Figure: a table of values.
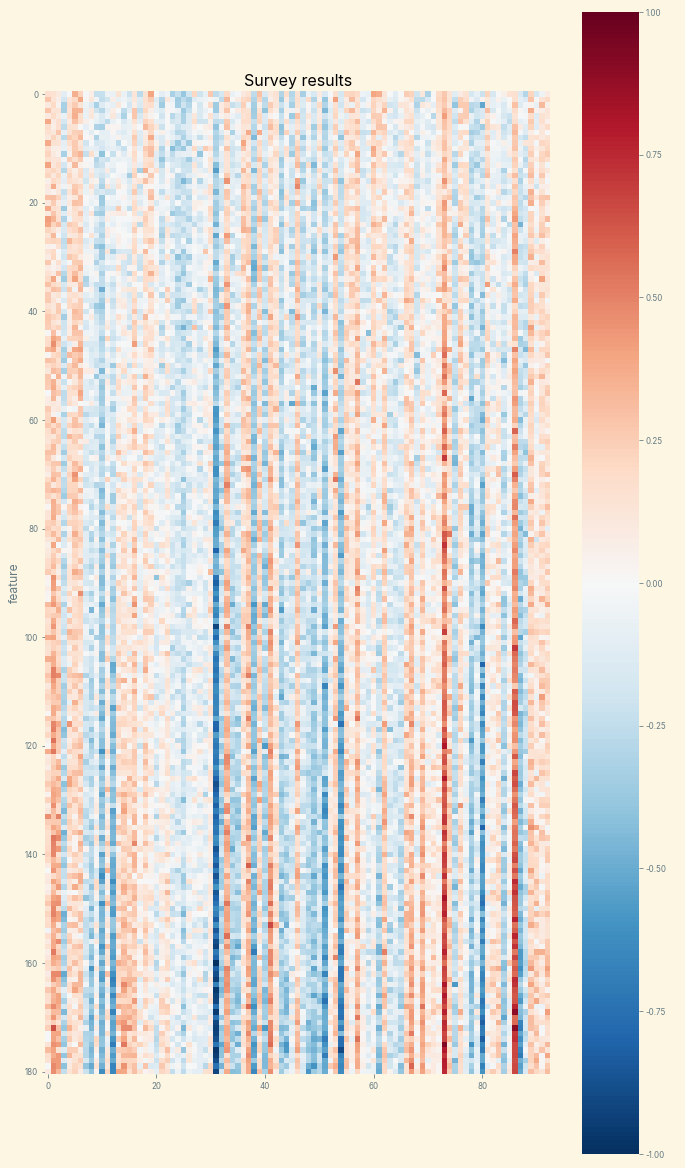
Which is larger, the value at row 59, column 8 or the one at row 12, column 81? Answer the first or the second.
the second
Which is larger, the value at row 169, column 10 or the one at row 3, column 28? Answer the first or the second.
the second
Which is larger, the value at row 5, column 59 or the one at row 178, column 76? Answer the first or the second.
the second
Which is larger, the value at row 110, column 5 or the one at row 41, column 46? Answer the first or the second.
the second
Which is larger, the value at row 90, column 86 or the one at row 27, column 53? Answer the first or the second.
the first
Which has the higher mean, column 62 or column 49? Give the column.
62
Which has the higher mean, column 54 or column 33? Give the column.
33
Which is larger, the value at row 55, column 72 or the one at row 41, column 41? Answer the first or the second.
the second
